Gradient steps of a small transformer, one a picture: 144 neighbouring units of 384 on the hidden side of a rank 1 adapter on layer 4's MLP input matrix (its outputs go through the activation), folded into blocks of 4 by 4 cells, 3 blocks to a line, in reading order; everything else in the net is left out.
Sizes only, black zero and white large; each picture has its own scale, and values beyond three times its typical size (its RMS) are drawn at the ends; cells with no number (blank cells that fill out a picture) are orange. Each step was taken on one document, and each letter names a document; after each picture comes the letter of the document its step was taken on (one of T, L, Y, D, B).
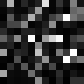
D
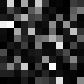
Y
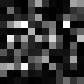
Y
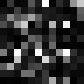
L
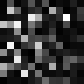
Y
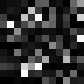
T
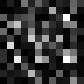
D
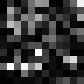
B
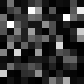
Y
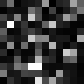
D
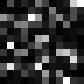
T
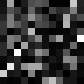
L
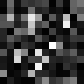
T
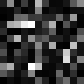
D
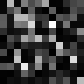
B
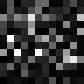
L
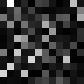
B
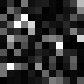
Y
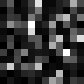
D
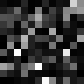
L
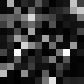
L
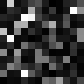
B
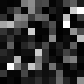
Y
